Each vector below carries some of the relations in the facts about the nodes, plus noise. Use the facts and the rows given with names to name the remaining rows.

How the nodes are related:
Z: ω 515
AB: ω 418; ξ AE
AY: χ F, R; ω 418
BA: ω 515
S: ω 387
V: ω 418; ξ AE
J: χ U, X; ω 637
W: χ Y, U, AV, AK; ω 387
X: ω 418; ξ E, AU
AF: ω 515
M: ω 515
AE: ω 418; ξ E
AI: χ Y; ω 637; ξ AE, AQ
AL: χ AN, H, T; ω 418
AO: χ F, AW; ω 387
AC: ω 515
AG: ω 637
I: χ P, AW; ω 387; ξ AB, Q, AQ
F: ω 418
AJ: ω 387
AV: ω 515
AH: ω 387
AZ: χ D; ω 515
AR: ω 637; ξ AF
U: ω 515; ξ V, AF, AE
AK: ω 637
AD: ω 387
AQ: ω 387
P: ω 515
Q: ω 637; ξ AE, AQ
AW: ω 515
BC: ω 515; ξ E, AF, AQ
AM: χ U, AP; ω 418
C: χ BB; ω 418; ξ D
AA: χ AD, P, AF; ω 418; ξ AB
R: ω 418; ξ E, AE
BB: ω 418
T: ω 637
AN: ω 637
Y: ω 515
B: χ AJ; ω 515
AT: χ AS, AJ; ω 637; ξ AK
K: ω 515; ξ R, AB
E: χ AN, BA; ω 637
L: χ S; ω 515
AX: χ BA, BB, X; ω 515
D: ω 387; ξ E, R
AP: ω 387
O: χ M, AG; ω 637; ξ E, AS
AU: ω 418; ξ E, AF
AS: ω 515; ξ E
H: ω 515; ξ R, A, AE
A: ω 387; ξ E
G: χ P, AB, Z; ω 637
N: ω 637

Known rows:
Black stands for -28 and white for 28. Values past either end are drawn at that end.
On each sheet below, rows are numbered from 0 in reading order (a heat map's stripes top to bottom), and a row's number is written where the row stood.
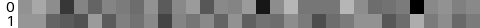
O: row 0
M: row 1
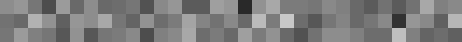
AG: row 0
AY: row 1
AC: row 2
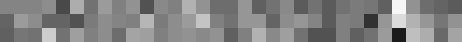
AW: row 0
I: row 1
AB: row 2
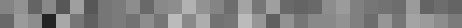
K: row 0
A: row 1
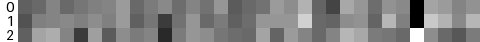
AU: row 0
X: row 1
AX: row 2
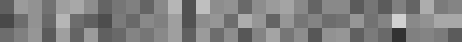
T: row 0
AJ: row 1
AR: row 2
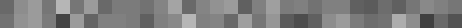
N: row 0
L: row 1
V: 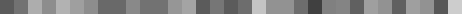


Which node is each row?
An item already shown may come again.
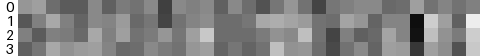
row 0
M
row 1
C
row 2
R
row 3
V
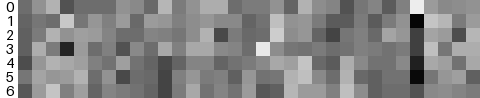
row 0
AO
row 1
AB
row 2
V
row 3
D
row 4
AM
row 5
AK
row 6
J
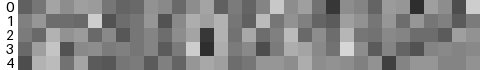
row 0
V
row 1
H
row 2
AT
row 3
E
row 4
W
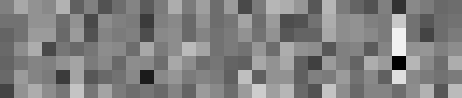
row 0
AI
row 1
B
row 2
B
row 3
AO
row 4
AE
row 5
BA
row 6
AL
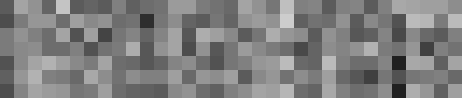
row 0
AP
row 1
BB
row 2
Q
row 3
AS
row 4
AM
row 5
G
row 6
AM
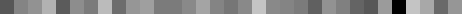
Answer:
AA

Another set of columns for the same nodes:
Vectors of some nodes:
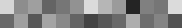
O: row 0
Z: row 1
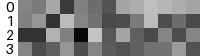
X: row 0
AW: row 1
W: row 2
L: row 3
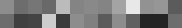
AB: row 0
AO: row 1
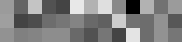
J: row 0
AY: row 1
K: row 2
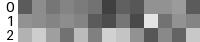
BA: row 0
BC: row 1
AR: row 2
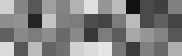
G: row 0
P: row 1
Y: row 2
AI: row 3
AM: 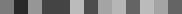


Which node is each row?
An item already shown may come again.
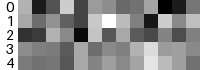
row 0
I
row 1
E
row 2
W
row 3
R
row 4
AE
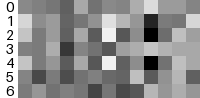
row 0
R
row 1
O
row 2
AT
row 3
X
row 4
AT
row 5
AL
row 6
AS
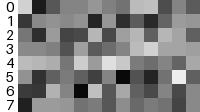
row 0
AA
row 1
AJ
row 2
AM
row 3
AU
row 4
Q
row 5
B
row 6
W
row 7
AP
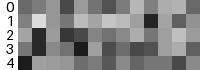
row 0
BB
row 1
AK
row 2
C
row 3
AX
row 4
AP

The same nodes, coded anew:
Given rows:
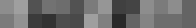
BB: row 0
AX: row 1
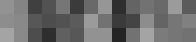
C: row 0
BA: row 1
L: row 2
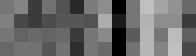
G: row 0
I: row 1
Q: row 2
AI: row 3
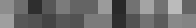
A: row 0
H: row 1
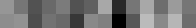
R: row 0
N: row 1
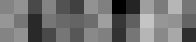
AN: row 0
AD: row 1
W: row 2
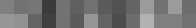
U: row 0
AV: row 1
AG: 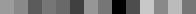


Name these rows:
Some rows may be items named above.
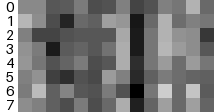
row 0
X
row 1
B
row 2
I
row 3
AO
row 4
R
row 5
AX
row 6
AK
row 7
V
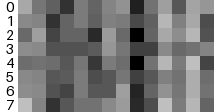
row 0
AS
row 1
AP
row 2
J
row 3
BA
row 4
AI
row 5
X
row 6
AU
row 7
AJ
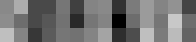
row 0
AM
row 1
O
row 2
AJ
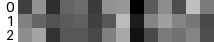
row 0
E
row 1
AA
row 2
AL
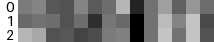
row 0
AE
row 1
AI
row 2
AT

